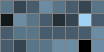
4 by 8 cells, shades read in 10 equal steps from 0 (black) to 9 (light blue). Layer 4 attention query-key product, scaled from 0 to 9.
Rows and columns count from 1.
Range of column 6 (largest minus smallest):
3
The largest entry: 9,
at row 2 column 7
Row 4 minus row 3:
0 -2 0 1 2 2 -4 0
